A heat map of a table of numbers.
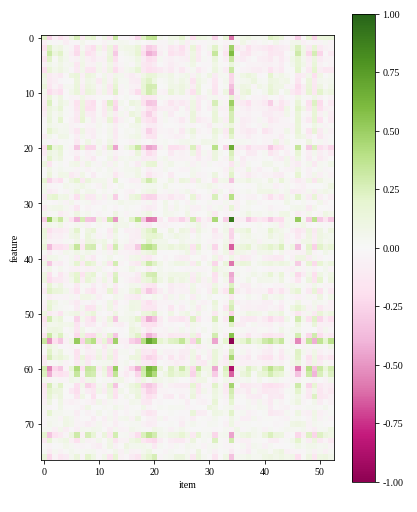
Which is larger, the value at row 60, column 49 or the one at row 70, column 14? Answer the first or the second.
the second
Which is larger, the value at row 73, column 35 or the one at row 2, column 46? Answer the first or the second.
the second
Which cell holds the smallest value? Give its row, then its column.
55, 34
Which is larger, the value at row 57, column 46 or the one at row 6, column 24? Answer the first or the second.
the first
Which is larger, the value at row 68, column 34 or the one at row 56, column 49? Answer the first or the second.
the first
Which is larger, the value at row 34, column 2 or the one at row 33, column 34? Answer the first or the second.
the second
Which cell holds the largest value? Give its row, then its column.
33, 34
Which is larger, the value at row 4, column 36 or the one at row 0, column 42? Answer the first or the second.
the second
